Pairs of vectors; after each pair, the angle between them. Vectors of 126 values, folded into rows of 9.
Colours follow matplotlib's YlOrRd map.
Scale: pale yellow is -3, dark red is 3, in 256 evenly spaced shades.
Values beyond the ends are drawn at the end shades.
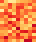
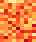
nearly parallel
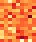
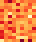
nearly opposite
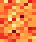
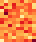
orthogonal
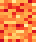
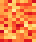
partly aligned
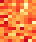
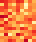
nearly parallel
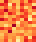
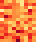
partly opposed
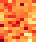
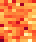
nearly parallel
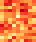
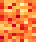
nearly opposite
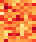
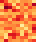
nearly parallel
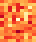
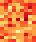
nearly opposite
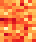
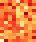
orthogonal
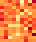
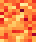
partly aligned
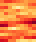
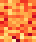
orthogonal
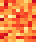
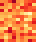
orthogonal
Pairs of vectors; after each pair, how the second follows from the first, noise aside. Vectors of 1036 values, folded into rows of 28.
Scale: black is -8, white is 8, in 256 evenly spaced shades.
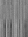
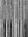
scaled up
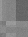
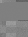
partly zeroed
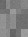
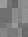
reversed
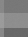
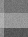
scaled up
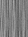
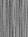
reversed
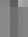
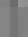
shrunk
